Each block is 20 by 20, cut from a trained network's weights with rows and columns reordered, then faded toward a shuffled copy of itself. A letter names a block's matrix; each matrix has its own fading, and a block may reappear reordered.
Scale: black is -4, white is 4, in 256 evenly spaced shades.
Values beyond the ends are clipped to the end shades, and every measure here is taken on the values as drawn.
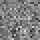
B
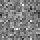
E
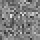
B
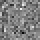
E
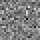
B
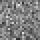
B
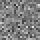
B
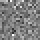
E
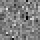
E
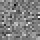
E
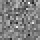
E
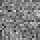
B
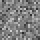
B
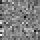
E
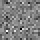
E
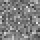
B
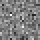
E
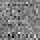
E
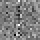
E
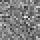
B
